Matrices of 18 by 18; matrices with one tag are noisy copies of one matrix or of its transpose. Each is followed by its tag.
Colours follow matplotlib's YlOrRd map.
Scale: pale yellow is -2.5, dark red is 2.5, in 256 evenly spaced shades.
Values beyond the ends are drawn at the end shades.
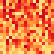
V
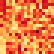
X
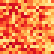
V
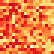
V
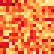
X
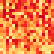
V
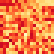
X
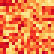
X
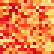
V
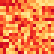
X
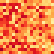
V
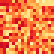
X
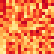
X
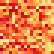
V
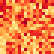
X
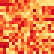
X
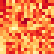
X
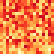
V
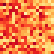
V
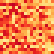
V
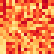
X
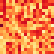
X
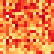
V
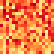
V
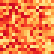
V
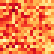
V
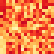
X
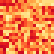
X
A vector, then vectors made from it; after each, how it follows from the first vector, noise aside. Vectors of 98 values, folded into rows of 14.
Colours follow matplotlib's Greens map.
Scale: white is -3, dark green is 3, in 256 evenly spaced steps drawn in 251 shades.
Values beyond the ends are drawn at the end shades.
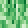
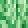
negated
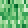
sign-scrambled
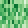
sign-scrambled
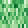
sign-scrambled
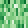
sign-scrambled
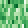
sign-scrambled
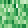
sign-scrambled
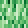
sign-scrambled
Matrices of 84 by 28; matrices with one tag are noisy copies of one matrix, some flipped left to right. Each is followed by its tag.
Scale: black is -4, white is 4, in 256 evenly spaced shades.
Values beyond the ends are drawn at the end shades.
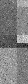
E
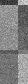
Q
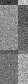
Q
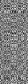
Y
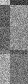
Q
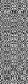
Y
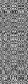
Y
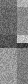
E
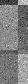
Q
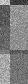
Q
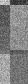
Q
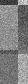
Q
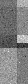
E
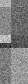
E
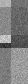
E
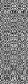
Y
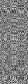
Y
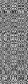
Y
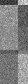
Q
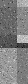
E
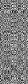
Y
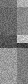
E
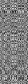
Y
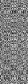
Y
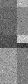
E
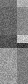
E
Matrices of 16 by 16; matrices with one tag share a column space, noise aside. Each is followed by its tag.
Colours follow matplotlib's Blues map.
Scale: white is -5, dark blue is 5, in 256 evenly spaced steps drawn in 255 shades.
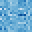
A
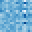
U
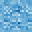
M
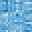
U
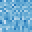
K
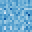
A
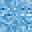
A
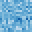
K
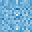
A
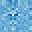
A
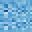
M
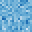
K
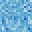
K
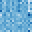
U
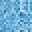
U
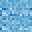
A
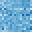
A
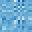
K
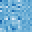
K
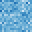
U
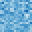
U
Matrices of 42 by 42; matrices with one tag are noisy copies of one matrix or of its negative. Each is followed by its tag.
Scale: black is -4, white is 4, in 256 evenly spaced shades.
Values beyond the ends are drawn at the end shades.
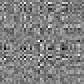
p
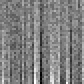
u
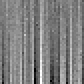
u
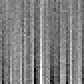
u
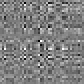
p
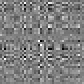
p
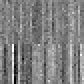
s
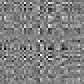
p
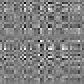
p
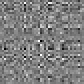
p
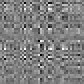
p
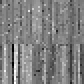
s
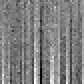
u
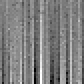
u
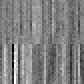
s
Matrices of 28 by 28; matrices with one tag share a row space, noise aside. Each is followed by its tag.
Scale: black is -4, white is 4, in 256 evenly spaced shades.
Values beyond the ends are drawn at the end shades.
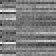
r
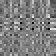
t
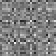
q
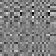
t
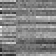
r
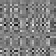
t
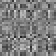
q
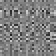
t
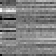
r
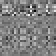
q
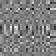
t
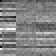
r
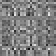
q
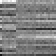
r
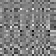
t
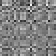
q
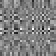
t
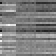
r
